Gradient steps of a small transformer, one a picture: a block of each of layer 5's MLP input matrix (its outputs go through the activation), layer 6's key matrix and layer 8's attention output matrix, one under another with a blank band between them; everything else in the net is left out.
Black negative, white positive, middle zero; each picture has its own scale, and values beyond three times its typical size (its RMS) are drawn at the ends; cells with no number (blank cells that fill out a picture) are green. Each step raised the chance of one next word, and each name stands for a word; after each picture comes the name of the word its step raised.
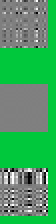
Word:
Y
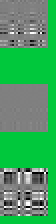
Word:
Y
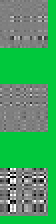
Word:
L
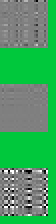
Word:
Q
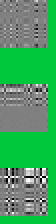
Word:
L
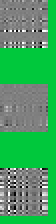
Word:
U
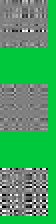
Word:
U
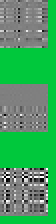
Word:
L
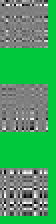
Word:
Q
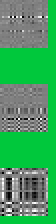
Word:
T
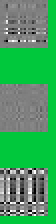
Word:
T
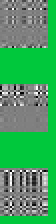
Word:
Y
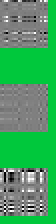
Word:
Y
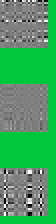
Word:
Q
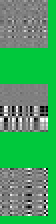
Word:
U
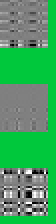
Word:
Q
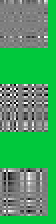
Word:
Y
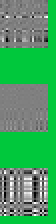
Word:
T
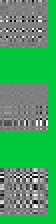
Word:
L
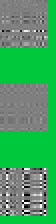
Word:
U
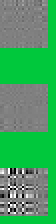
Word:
Q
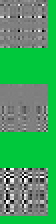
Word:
L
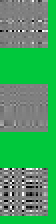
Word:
U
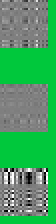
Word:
Y
